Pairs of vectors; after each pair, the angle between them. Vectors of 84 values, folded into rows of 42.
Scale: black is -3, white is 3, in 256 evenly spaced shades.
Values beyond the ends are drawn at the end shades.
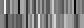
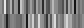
nearly parallel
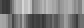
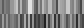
partly aligned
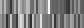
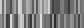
nearly parallel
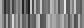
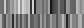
partly opposed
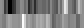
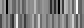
orthogonal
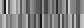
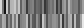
nearly parallel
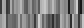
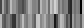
partly aligned
